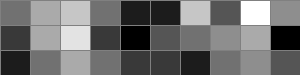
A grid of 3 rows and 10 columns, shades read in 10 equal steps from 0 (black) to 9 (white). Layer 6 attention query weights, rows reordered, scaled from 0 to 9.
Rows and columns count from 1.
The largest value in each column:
4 6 8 4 2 3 7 5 9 5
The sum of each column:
7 16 21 10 3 6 12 12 20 8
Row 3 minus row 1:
-3 -2 -1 0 1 1 -6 1 -4 -2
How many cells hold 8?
1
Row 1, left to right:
4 6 7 4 1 1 7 3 9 5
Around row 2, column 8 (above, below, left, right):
3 4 4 6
